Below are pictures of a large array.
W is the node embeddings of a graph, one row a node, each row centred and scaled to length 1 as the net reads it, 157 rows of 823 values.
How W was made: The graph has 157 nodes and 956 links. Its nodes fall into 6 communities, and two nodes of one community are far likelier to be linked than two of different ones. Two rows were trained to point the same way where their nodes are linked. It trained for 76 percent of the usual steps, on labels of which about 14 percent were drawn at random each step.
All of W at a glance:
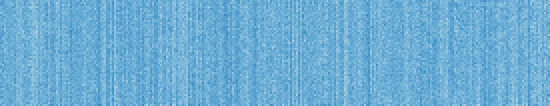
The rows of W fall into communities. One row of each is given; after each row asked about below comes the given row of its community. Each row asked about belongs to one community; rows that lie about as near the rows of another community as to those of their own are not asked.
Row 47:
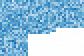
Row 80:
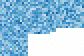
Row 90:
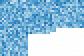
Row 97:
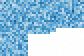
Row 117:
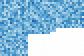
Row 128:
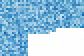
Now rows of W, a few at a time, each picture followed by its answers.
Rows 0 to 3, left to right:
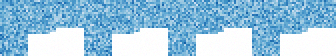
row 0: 90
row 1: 128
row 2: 47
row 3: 128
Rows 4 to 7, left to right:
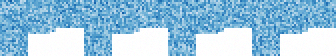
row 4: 128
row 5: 117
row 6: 117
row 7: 117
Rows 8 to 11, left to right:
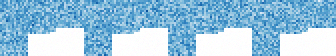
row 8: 117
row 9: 90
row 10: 97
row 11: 128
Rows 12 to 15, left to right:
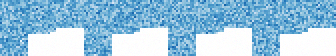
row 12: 90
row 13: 80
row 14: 117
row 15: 47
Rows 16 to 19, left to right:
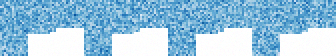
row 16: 117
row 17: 128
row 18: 47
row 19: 97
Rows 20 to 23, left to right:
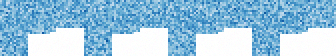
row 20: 117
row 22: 128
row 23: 80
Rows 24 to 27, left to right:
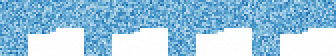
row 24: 47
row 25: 80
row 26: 80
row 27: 117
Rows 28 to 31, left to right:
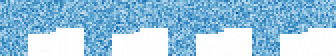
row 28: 90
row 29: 90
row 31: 47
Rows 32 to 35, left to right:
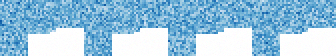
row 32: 97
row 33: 128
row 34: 47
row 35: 80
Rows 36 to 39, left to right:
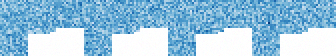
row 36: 128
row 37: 97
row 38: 47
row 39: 47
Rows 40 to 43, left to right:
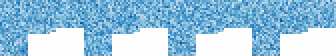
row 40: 128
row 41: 47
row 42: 80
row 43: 47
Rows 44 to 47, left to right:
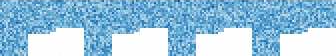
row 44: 90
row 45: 128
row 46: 47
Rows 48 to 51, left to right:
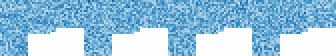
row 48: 128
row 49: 97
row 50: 97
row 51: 47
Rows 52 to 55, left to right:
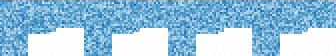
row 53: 128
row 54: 90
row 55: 128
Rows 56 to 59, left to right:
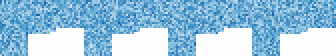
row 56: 90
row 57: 80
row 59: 128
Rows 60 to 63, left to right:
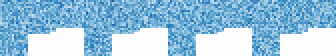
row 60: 97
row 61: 80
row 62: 80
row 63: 90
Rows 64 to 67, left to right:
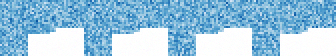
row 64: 117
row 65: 117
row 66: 80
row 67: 97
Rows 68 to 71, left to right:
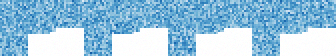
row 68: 117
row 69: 47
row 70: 97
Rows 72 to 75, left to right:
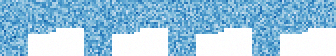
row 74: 47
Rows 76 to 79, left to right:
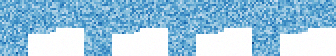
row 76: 90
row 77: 128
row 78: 97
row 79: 80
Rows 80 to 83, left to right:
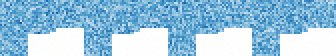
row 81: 80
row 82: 117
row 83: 47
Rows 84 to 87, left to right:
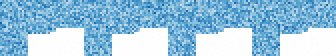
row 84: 80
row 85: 97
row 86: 128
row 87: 90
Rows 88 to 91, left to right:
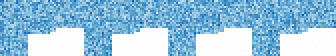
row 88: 117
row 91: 128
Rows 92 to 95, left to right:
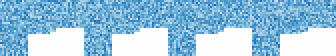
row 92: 97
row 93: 97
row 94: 97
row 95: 117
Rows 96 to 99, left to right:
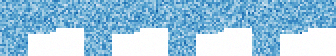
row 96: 128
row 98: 90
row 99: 128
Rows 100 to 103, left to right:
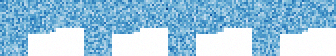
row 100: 117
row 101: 47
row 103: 80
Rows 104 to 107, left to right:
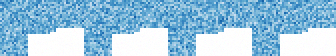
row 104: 117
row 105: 90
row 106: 97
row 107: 47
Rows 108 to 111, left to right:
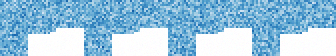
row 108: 90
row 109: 80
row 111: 90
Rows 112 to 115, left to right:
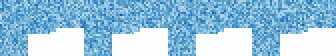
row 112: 117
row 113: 128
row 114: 117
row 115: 128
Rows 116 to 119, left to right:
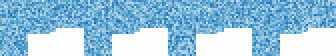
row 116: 97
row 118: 117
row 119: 90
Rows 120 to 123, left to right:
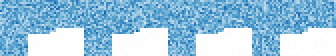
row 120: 97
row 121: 47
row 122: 80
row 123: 117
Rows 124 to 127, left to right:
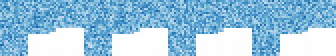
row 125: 80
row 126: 117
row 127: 97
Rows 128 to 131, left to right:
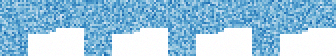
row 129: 90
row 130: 117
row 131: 80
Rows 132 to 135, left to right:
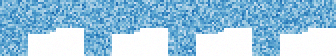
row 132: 80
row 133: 80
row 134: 128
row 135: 128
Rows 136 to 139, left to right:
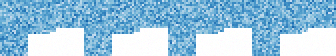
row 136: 90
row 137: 97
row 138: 128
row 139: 117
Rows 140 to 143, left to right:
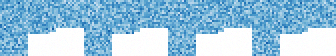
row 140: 47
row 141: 117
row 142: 97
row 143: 80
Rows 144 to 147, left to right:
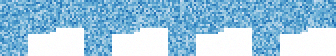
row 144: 97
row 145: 90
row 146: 47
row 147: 97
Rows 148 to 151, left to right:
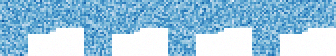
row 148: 97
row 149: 80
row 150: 80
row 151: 97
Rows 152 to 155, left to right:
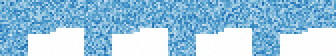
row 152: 97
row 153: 90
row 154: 117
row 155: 80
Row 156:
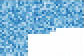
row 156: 80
